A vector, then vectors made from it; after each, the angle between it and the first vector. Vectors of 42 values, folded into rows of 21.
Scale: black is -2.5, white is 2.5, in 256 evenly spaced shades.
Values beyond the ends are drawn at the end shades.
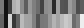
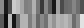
nearly parallel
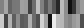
orthogonal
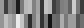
orthogonal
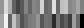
nearly opposite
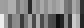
partly opposed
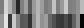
nearly opposite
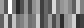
partly opposed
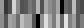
partly aligned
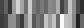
partly aligned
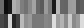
nearly parallel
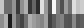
partly opposed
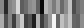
partly aligned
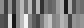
partly aligned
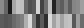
partly aligned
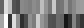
nearly opposite
